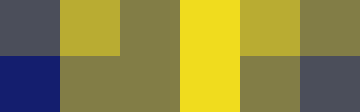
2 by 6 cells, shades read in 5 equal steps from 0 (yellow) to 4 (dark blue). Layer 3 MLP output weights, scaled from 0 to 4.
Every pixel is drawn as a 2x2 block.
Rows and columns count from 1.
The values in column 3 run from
2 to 2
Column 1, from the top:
3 4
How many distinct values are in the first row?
4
